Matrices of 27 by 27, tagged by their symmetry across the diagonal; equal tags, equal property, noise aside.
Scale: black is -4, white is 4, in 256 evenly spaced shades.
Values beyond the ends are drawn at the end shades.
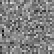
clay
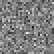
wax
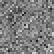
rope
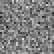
wax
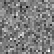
clay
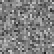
wax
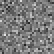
rope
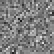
rope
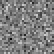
clay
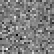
clay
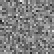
wax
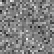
wax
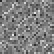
rope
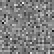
wax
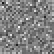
rope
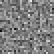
wax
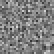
wax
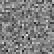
clay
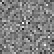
rope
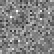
rope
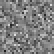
wax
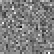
clay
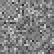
rope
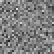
clay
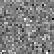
clay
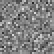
rope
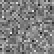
rope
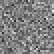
clay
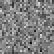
clay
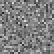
wax
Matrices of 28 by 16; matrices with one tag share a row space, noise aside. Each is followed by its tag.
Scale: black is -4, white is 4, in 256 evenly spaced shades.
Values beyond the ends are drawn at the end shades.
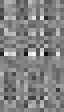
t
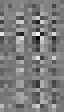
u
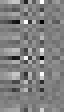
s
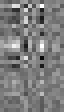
s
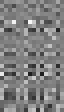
t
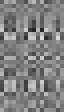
t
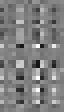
u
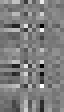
s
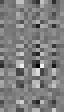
u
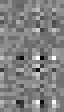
u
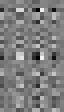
u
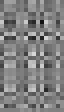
t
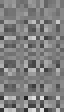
t
